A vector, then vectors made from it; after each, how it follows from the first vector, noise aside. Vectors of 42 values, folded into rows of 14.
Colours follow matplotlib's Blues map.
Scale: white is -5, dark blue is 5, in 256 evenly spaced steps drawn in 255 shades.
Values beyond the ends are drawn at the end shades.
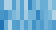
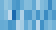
wrapped around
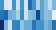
scaled up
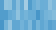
shrunk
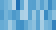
wrapped around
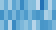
wrapped around
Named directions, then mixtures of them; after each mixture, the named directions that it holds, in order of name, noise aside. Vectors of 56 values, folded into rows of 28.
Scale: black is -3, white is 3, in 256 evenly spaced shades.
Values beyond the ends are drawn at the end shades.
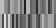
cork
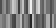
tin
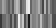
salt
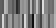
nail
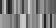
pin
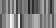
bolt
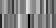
nail, salt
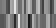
bolt, salt, tin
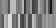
bolt, cork, tin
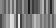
bolt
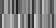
bolt, nail, salt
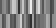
tin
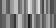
salt, tin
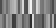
tin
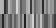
nail, pin, salt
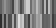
cork, salt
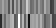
bolt, salt
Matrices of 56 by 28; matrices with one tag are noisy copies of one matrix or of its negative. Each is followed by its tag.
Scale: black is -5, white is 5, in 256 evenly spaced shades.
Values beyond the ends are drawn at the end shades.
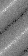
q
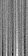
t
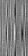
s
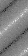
q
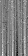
t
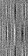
s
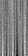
t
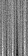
t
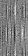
s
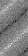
q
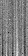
t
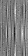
s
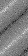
q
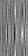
s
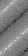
q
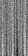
t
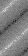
q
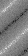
q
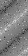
q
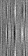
s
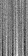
t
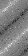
q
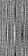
s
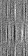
s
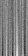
t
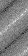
q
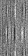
s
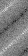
q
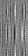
s
